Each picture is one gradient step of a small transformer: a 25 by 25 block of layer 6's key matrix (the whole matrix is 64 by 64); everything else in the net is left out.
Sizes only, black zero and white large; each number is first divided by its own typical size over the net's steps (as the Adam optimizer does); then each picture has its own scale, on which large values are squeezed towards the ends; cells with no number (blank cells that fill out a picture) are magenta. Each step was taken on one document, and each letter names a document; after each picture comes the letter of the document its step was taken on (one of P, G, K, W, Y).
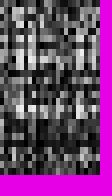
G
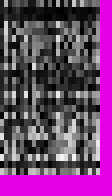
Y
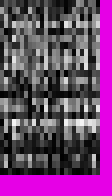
G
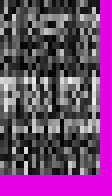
G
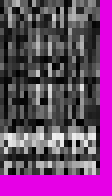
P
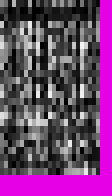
Y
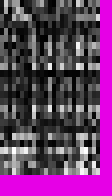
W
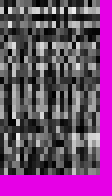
P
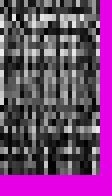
G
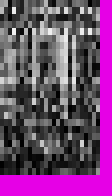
G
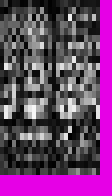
Y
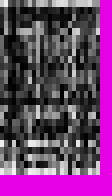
Y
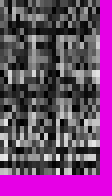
Y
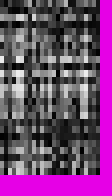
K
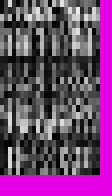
K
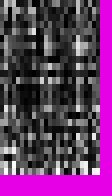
W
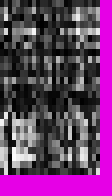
W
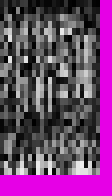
P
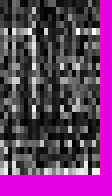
W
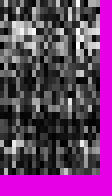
W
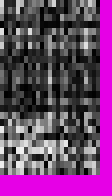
K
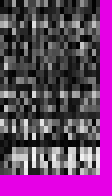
G
